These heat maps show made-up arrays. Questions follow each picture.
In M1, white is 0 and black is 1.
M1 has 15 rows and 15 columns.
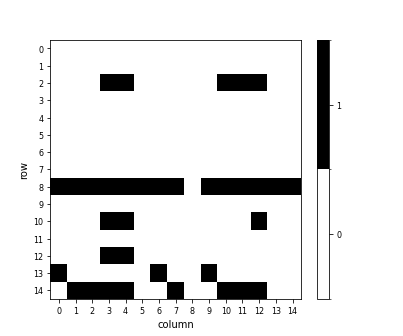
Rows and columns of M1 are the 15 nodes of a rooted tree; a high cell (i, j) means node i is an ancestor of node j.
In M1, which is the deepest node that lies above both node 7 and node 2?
14
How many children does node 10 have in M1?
1
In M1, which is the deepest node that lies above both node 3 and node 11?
2
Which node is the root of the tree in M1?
8
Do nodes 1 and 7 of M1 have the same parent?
yes
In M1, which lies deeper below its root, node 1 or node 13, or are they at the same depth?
node 1
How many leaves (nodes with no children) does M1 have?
9
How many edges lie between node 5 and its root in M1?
1
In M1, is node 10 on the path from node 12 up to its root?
yes
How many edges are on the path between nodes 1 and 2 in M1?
2
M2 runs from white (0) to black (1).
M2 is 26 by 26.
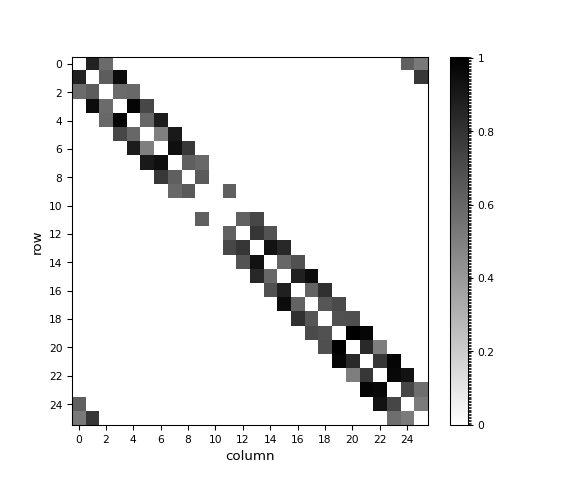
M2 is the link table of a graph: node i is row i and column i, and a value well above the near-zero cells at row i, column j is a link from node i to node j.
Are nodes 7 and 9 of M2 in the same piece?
yes
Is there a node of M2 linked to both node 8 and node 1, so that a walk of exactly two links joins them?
no
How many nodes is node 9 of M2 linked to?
3
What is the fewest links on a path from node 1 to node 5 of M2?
2
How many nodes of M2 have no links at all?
1
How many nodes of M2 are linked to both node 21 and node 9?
0
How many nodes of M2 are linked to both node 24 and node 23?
2
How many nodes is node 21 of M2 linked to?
4
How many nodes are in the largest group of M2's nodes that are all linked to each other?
3
